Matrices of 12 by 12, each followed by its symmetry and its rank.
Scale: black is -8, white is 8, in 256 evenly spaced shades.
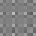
symmetric, rank one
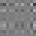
neither, rank one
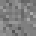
antisymmetric, full rank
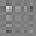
symmetric, rank one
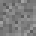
symmetric, full rank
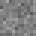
antisymmetric, full rank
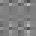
neither, rank one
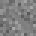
antisymmetric, full rank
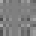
neither, rank one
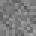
symmetric, full rank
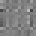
neither, rank two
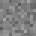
antisymmetric, full rank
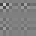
neither, rank one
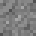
symmetric, full rank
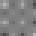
symmetric, rank one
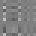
neither, rank one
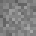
symmetric, full rank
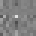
neither, rank two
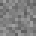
antisymmetric, full rank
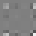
symmetric, rank one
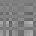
neither, rank one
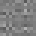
neither, rank two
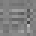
neither, rank two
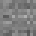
neither, rank two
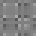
symmetric, rank one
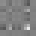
symmetric, rank one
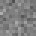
antisymmetric, full rank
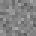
symmetric, full rank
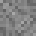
symmetric, full rank
